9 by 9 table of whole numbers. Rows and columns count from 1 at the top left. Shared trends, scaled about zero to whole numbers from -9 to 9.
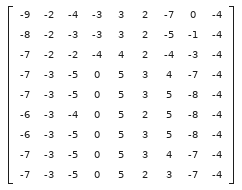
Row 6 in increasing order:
-8 -6 -4 -4 -3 0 2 5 5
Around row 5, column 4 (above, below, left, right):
0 0 -5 5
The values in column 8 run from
-8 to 0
